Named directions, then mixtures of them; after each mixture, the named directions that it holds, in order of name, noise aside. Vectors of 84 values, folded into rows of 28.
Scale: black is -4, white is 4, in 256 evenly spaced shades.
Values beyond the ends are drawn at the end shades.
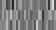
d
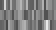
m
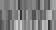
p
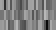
m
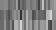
p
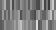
d, m, p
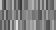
d, m, p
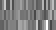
d, m, p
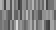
d, m, p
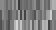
p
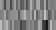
m, p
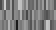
d, m, p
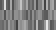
d, m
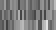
m, p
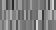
d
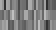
m
